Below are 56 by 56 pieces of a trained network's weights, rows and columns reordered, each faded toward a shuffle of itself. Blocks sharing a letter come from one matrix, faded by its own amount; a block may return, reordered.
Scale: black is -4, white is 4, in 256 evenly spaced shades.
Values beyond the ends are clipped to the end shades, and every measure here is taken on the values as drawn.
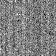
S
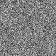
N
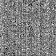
S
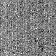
S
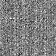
S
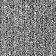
S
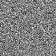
N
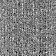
S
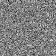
N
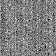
S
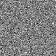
N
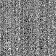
S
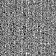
S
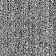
S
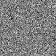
N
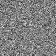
N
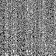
S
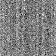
S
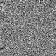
N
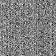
S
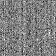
S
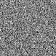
N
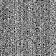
S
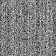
S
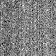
S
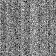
S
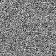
N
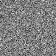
N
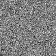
N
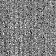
S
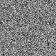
N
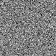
N
